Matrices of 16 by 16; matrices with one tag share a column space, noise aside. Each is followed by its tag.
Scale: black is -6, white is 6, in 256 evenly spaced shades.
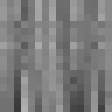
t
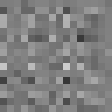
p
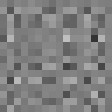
p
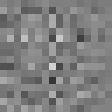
p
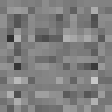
p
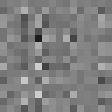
p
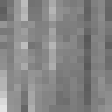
t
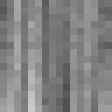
t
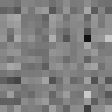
p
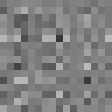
p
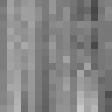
t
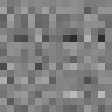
p
